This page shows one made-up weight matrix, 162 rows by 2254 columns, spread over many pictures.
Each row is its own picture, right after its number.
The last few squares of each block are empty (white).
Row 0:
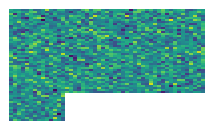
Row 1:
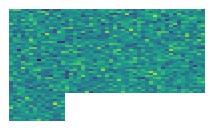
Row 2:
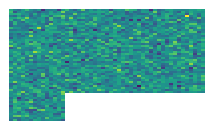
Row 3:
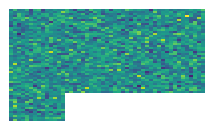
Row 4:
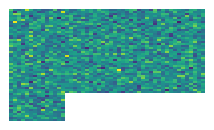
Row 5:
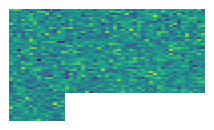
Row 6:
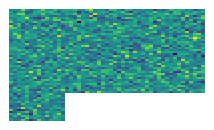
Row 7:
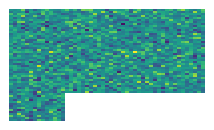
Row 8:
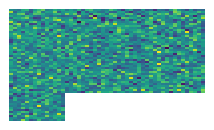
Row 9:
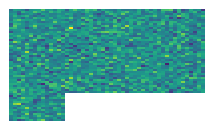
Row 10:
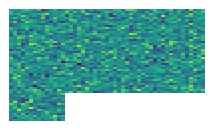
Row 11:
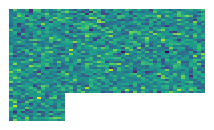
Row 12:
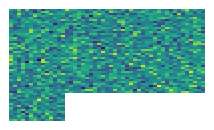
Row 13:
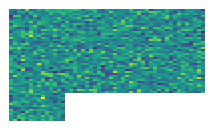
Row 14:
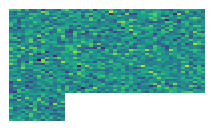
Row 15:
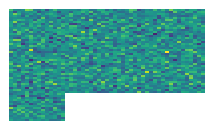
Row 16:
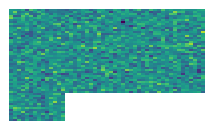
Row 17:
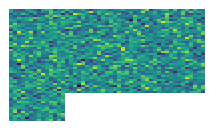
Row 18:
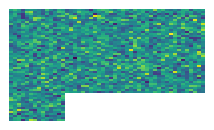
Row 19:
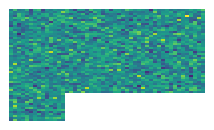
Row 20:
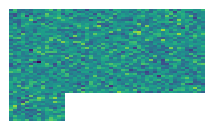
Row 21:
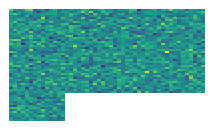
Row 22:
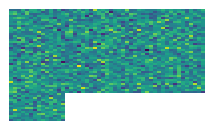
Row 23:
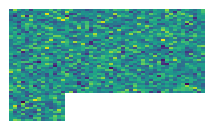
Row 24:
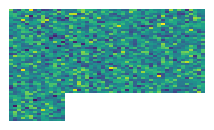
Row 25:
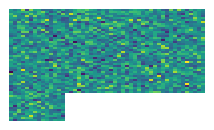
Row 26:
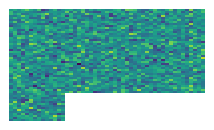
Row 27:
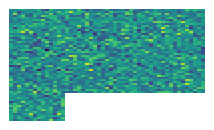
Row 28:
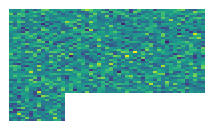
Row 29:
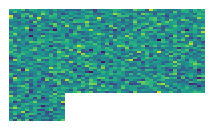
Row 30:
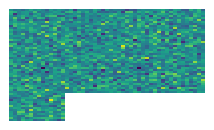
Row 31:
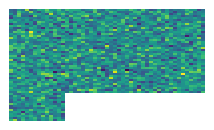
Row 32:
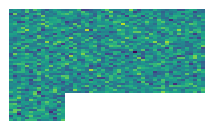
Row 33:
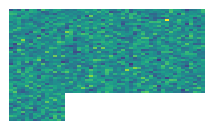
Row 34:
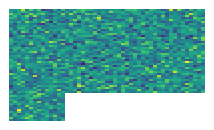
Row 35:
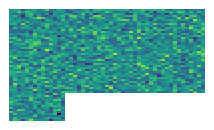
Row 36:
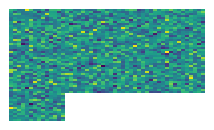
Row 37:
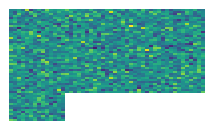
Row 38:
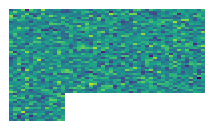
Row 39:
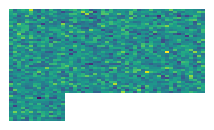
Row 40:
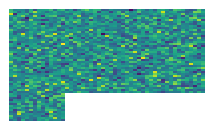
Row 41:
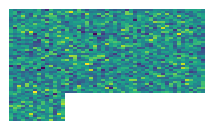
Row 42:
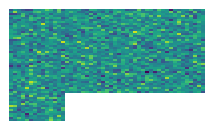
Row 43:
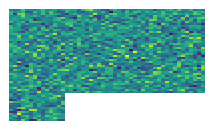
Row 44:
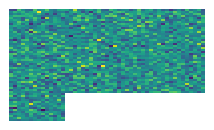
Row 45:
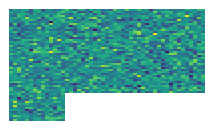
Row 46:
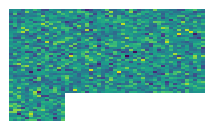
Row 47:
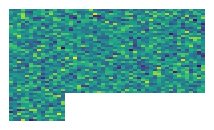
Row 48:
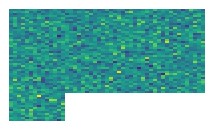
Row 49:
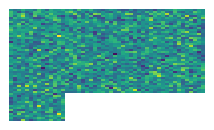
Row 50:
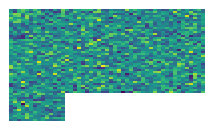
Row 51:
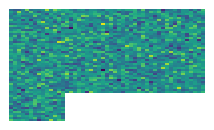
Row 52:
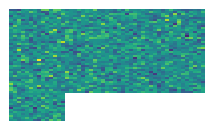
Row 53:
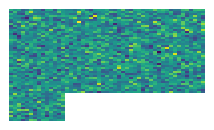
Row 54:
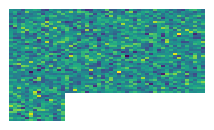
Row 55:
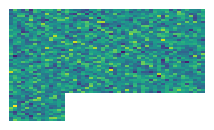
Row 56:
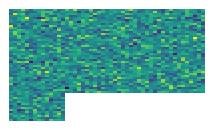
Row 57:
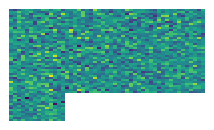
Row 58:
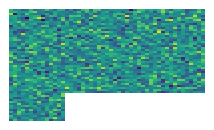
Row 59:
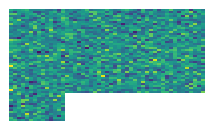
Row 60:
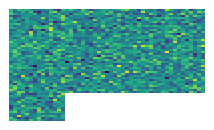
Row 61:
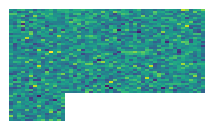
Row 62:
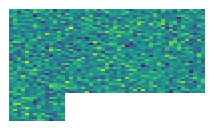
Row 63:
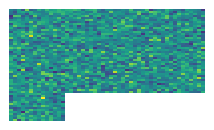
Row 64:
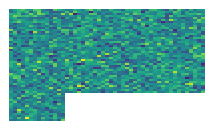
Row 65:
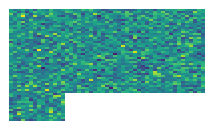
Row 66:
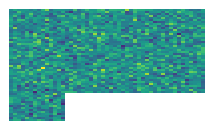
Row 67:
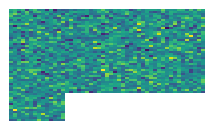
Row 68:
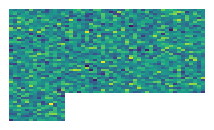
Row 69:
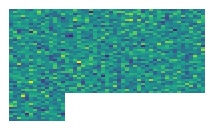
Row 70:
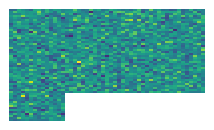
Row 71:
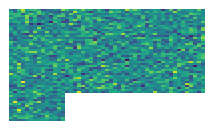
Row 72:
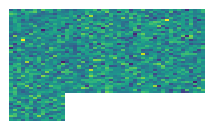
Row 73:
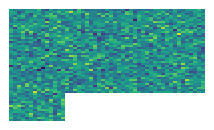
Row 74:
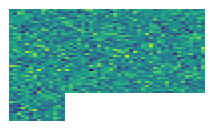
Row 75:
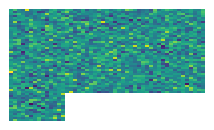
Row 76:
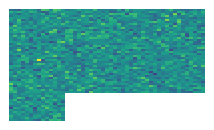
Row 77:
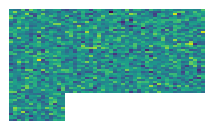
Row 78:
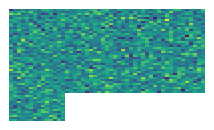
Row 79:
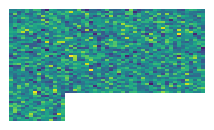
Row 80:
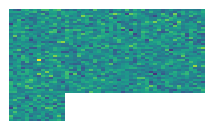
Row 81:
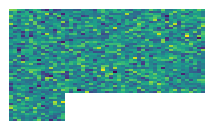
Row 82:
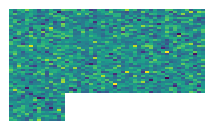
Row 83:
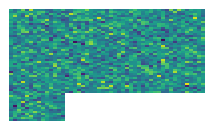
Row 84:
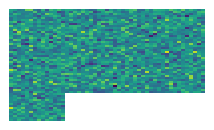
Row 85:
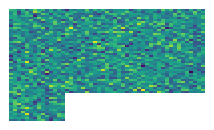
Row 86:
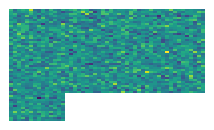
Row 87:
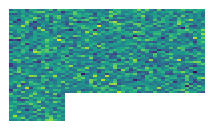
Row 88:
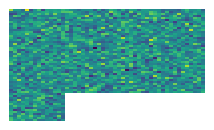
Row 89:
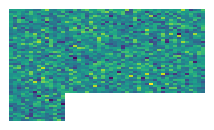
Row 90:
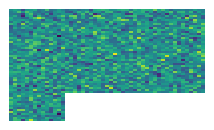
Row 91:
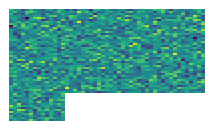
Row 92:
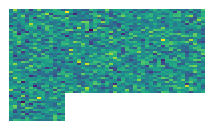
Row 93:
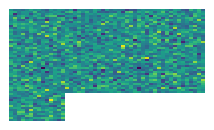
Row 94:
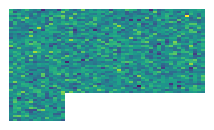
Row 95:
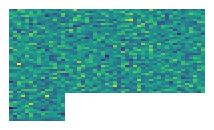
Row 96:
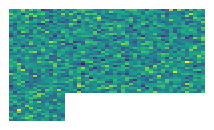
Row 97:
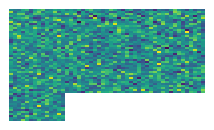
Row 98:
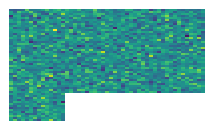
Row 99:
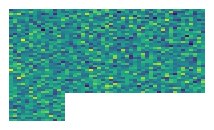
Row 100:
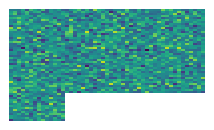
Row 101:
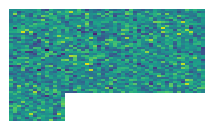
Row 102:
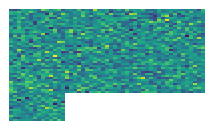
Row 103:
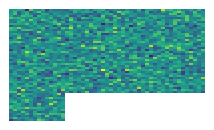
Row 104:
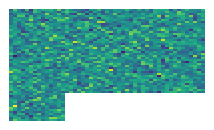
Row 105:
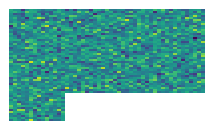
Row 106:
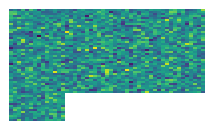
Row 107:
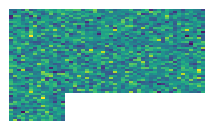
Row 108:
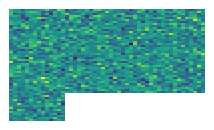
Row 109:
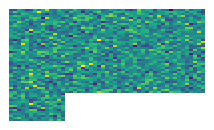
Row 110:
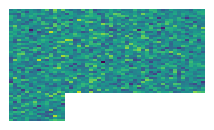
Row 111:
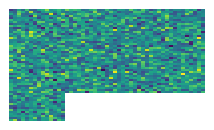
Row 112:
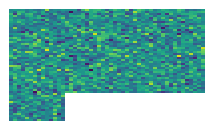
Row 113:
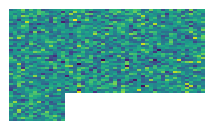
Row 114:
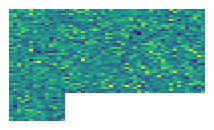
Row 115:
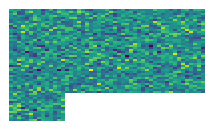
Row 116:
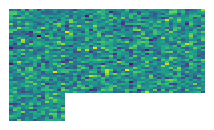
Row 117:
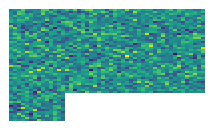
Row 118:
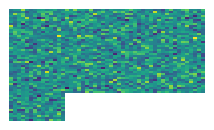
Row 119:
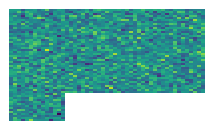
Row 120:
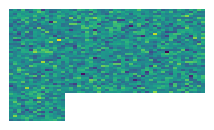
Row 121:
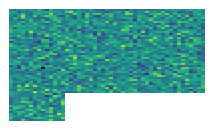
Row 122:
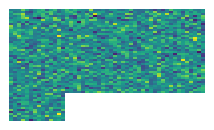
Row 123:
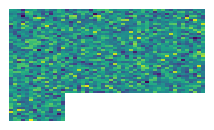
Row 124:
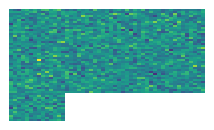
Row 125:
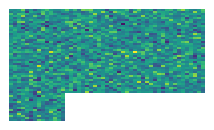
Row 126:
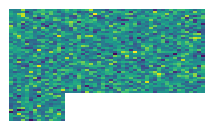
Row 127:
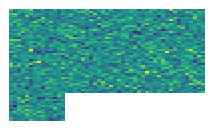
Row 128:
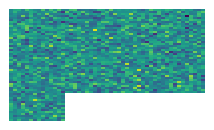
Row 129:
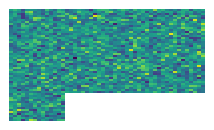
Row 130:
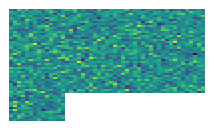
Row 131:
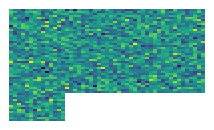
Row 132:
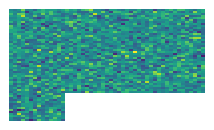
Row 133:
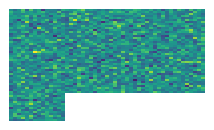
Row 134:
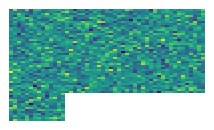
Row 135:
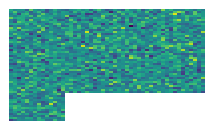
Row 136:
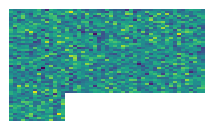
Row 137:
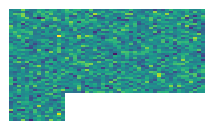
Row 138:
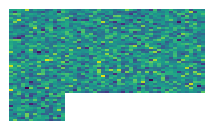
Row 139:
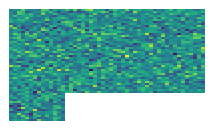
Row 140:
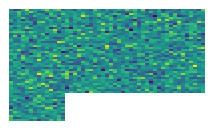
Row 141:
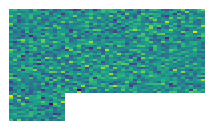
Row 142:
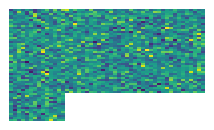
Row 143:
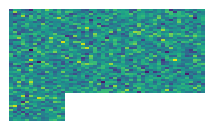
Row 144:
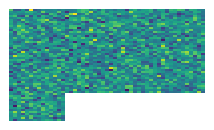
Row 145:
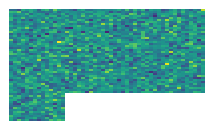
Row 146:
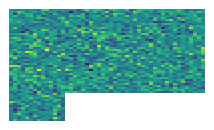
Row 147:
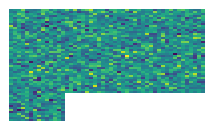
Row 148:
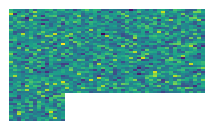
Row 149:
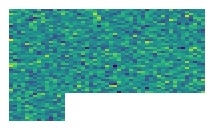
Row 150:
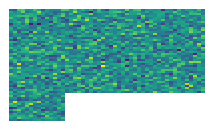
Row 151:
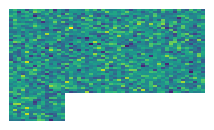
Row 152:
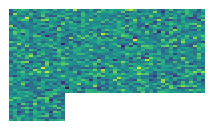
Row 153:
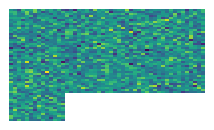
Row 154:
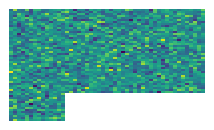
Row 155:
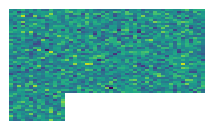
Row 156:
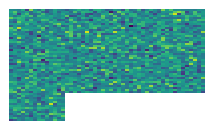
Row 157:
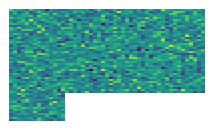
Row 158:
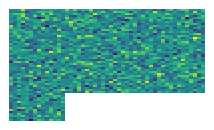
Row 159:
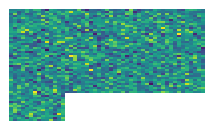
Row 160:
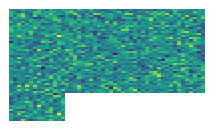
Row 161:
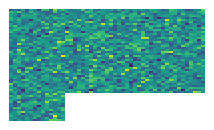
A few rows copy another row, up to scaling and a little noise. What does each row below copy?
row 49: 160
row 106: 116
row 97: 8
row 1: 5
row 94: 2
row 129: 18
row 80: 124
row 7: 125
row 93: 30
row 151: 62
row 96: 34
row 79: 159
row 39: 86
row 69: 70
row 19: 3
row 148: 40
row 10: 26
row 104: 55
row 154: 134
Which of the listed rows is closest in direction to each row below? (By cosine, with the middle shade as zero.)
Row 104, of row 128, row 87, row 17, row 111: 128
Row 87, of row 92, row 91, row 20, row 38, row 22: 20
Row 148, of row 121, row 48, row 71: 121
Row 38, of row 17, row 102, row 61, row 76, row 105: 102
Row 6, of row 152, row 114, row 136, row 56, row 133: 56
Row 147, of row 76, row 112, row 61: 112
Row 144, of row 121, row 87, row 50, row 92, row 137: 87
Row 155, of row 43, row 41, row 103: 41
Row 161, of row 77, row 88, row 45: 77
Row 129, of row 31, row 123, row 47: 123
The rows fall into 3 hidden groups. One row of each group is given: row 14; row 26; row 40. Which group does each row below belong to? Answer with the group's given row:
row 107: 14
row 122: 40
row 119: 40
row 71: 26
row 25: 26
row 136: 40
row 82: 26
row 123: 40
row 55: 26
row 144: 26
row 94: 26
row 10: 26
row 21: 26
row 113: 26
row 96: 26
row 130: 26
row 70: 26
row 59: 26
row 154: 26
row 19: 26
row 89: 40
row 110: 14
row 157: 14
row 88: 14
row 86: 26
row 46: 40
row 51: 14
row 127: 26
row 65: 40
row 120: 26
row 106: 14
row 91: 40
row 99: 14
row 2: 26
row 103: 14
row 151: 14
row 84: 26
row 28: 40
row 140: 14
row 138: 26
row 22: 14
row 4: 26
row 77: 14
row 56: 40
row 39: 26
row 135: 14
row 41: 40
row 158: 40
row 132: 40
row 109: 26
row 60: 26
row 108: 40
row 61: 40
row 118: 40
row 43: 40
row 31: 14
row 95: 26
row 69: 26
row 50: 26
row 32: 40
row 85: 14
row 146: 40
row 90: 40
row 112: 40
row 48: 40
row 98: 14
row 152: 40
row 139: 40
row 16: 14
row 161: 14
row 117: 40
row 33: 14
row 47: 40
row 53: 40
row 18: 40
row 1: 14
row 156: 14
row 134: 26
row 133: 26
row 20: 26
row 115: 40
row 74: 40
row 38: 14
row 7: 40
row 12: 14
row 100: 14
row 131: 40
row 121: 40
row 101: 40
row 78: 14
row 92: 26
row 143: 26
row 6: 40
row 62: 14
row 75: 26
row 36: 26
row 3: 26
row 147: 40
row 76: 14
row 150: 26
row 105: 40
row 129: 40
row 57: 14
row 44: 26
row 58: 40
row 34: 26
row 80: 14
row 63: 14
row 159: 40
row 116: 14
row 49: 40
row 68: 14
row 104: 26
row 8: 40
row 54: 40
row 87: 26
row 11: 26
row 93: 40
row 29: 14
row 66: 40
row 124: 14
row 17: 26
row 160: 40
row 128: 26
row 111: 14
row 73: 40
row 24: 26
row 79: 40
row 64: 26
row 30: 40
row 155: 40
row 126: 40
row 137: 40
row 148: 40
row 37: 14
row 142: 14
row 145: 14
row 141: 14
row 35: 40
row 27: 40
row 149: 26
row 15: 26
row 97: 40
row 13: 14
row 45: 26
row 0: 40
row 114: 26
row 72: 14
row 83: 26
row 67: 14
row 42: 26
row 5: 14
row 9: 14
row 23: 26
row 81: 14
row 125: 40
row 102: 14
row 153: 14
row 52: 14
